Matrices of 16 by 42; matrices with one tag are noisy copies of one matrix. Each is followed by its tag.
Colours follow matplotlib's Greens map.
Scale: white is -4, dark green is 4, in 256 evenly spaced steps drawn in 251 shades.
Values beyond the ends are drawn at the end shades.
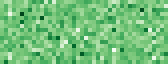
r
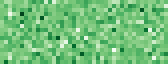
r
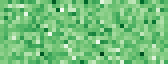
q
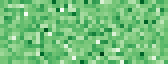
q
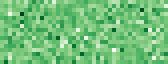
r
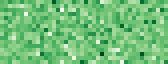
q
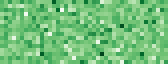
q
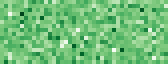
r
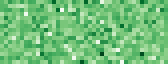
q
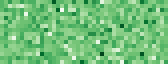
q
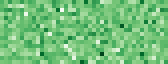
q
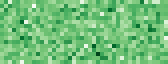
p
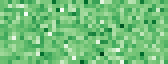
q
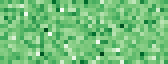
q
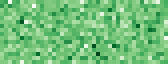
p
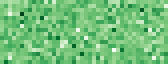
r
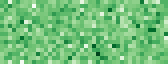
p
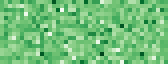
q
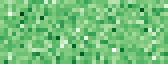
r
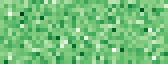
r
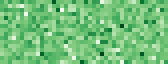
q
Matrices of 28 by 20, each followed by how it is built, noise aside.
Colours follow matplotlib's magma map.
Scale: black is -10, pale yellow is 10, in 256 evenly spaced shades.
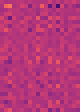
low rank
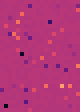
sparse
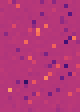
sparse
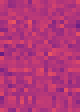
low rank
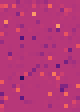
sparse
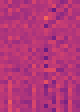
low rank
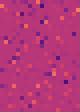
sparse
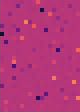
sparse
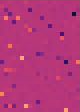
sparse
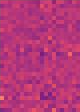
low rank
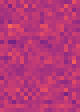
low rank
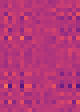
low rank
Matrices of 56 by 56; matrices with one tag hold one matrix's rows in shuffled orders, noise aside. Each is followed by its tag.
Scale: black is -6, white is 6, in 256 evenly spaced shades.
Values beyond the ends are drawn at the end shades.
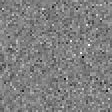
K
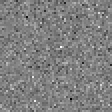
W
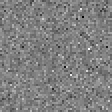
K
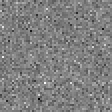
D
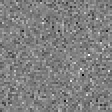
K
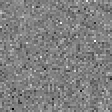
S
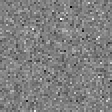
W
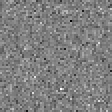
W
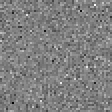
S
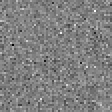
S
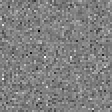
D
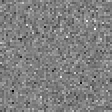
S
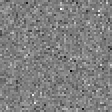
W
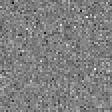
S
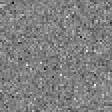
S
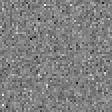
D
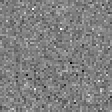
W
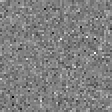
S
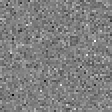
S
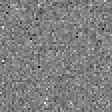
D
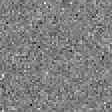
D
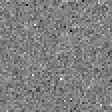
W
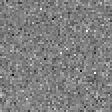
S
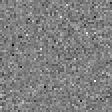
S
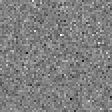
W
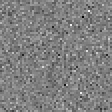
K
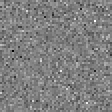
S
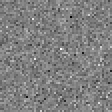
W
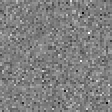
K
